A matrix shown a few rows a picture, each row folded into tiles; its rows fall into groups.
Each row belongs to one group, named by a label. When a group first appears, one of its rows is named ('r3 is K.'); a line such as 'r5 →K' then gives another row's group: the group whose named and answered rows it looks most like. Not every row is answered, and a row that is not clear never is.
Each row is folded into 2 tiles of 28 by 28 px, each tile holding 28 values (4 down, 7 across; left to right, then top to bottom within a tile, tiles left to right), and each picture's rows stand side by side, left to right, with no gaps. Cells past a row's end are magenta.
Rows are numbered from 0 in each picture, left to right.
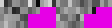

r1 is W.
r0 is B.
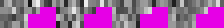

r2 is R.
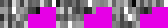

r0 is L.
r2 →L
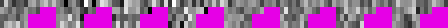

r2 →L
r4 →B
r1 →B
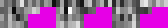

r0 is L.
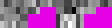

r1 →R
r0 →B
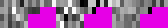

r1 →W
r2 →W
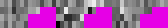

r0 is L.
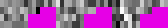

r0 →W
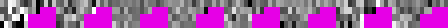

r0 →W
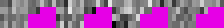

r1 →L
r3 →B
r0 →L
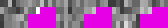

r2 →R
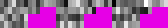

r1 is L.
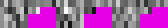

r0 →R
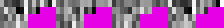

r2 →R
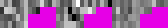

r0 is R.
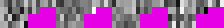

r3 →L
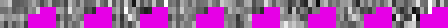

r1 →L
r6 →L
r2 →L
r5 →B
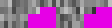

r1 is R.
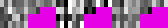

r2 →L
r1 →L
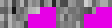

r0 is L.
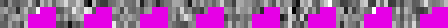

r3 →L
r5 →B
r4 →L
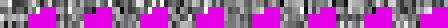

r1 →L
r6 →L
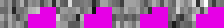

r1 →W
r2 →L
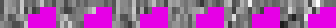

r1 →R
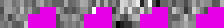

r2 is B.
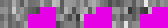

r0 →L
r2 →B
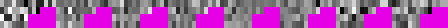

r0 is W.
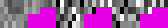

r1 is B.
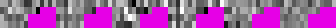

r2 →L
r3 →L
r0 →W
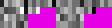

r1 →W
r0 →R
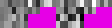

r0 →B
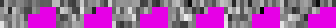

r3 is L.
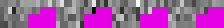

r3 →W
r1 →W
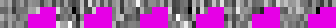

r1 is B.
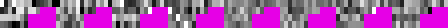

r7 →L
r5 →R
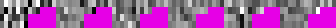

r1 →W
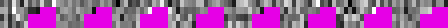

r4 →L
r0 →L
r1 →W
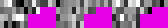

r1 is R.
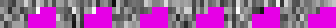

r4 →L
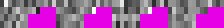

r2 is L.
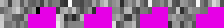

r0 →W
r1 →W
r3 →B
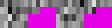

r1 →W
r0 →R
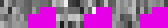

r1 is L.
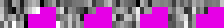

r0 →R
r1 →B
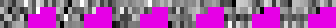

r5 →L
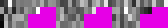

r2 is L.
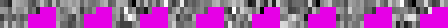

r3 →W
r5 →B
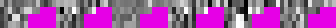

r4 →R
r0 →R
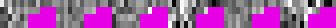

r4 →R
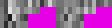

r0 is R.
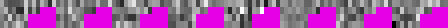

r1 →L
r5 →W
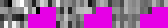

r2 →L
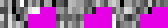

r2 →W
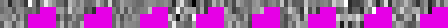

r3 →W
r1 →L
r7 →W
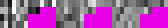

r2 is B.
